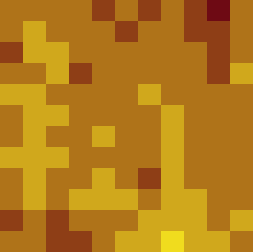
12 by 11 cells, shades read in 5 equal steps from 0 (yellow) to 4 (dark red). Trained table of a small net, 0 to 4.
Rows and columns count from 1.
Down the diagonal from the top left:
2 1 1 3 2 2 2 1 2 2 1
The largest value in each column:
3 2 3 3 3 3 3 2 3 4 2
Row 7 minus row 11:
-1 -1 -1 0 -1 0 1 0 1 0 1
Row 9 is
2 1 2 2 1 2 3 1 2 2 2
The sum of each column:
24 16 22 25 22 23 23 16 23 28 22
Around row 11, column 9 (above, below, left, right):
1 1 1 2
